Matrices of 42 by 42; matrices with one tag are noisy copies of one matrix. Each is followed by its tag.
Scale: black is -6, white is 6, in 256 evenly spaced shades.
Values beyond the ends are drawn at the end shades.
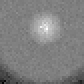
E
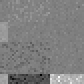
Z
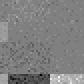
Z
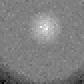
E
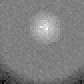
E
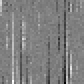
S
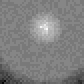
E
